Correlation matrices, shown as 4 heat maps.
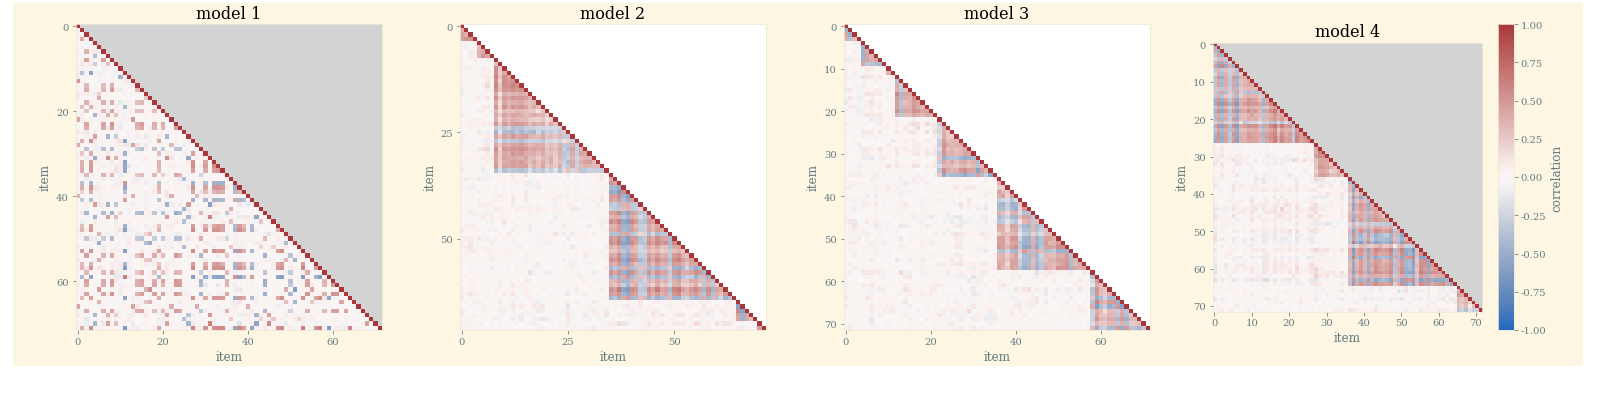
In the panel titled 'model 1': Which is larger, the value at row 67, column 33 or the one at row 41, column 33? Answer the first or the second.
the first
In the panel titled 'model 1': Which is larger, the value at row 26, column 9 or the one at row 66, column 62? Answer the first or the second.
the second
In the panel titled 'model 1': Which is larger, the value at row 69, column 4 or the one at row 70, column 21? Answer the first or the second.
the second
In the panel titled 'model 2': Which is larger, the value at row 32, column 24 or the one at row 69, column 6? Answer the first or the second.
the second
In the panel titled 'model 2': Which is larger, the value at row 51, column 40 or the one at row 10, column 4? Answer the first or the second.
the first
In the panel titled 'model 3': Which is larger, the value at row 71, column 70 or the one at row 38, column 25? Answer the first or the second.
the second
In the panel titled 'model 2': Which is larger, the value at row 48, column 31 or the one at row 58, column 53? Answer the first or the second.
the second
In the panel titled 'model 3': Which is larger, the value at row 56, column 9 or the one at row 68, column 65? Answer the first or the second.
the second
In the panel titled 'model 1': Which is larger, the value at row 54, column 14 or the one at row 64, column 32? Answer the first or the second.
the second
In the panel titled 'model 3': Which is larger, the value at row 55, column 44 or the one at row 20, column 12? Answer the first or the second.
the second
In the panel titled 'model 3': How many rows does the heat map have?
72
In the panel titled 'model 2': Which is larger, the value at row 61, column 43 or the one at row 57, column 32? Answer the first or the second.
the second
